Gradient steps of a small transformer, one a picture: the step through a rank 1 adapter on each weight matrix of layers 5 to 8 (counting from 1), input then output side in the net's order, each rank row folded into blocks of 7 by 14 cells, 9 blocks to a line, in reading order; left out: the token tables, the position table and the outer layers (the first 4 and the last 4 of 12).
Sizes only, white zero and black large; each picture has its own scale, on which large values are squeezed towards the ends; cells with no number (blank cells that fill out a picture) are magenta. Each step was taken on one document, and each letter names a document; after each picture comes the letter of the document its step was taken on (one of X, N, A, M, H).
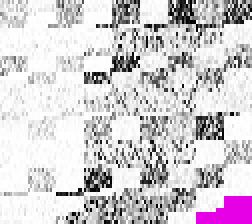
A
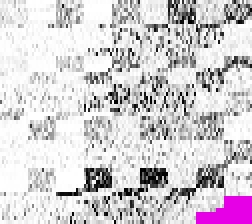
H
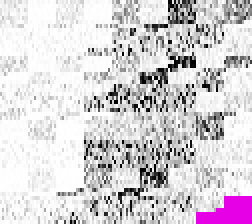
H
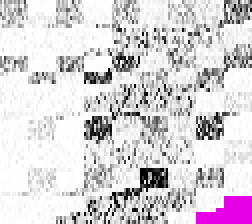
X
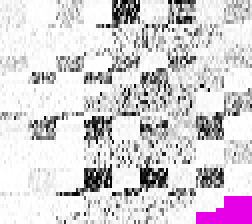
X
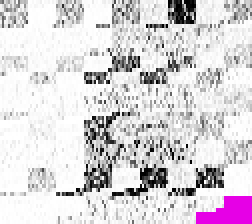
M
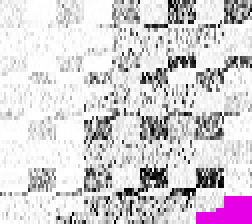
H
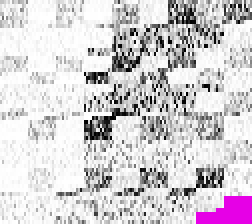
H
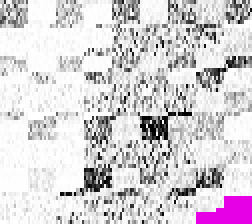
H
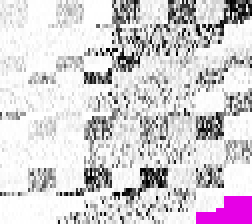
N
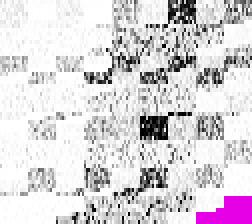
N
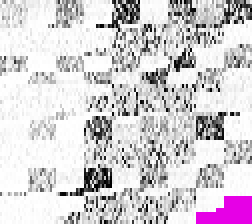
A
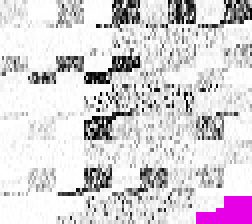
M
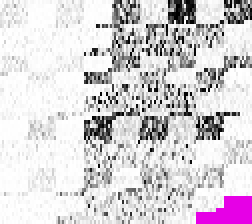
M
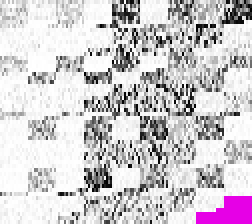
A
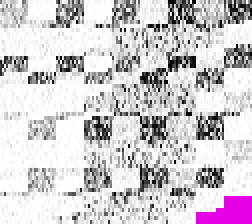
X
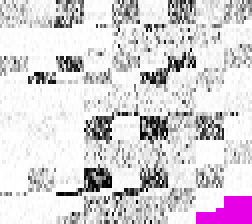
A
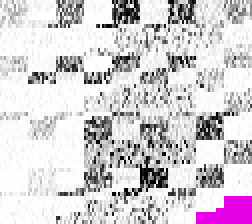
X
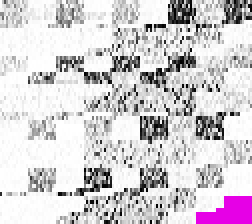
A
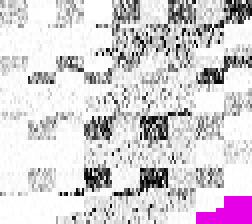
N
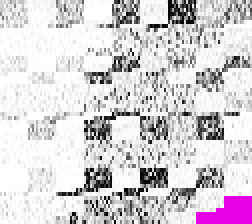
H
